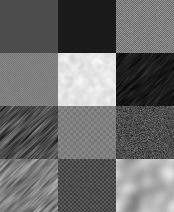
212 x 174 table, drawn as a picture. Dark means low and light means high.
It is made of 4 by 3 panels. Panel 1,1: low, flat. Panel 1,2: very low, flat. Panel 1,3: middling, checkered. Panel 2,1: middling, checkered, faint in contrast. Panel 2,2: very high, blotchy, faint in contrast. Panel 2,3: very low, slanting up to the right, faint in contrast. Panel 3,1: low, slanting up to the right. Panel 3,2: middling, checkered, faint in contrast. Panel 3,3: low, fine-grained. Panel 4,1: middling, slanting up to the right. Panel 4,2: low, checkered. Panel 4,3: high, smooth.
